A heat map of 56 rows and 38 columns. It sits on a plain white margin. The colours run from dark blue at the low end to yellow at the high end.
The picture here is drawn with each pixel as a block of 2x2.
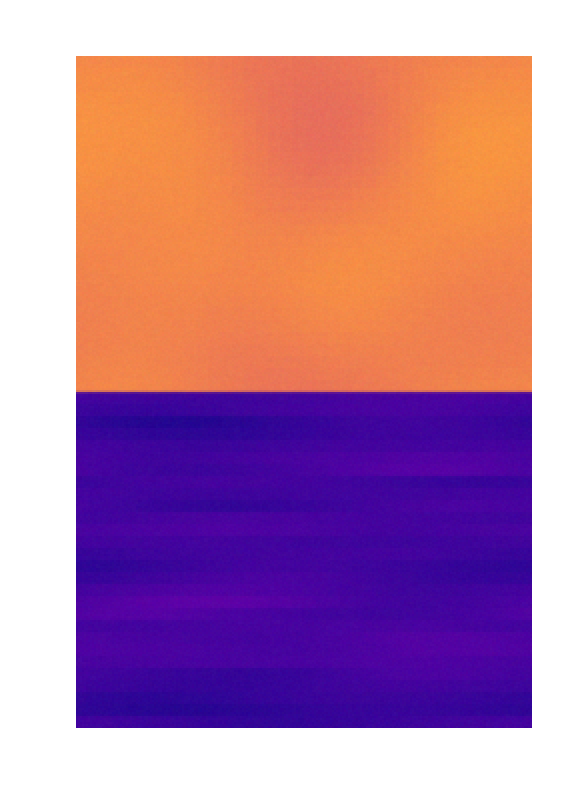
The table splits into 2 rows of 1 panel. Panel 1,1: high, smooth, faint in contrast. Panel 2,1: very low, streaked across, faint in contrast.
